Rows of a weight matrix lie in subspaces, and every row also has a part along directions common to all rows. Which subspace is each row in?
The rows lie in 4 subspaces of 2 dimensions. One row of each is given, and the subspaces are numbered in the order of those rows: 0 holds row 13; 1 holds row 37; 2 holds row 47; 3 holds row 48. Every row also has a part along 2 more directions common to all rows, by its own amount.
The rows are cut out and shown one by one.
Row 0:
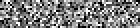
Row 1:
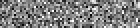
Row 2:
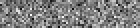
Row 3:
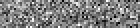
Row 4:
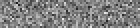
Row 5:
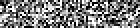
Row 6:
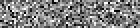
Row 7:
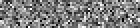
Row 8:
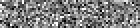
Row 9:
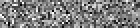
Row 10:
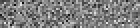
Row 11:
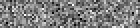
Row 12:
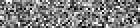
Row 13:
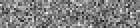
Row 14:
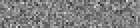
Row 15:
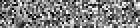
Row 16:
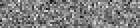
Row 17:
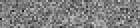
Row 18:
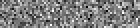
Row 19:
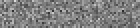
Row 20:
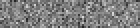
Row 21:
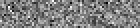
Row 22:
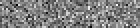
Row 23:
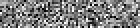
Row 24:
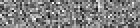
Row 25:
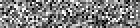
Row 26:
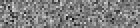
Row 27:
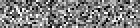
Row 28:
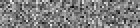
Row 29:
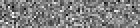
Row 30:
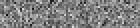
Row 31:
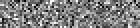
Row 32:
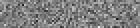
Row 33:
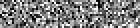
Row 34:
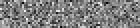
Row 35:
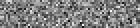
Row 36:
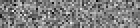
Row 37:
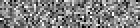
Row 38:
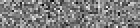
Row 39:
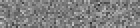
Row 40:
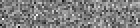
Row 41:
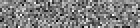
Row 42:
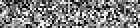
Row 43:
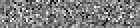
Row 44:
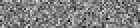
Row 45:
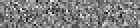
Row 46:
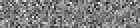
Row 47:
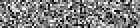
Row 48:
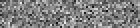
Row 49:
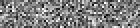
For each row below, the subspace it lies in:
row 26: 2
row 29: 2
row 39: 1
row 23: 2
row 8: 3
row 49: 2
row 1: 3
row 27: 0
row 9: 3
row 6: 2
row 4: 0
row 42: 0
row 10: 3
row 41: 2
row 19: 3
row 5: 2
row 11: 2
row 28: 2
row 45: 0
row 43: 0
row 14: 1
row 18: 3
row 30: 0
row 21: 2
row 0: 1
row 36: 3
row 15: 3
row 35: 1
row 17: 0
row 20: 1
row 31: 1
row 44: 1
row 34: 1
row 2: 0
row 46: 1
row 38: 3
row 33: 3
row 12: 1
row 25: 0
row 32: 2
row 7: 1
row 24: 3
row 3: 0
